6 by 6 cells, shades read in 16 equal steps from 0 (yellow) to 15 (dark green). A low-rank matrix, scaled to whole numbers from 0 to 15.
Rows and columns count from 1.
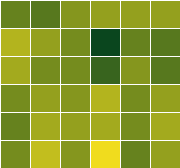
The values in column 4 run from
0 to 15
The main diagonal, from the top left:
9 6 8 4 8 6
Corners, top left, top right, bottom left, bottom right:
9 6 8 6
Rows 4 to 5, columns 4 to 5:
4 8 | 5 8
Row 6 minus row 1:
-1 -7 0 -6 3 0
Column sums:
43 38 43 42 47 43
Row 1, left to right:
9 10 7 6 6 6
